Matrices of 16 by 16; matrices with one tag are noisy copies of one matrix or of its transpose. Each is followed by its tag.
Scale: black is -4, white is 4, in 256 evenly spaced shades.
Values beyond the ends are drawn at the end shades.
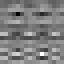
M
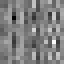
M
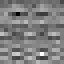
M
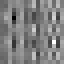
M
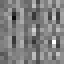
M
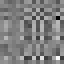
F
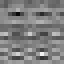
M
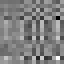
F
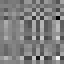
F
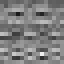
M
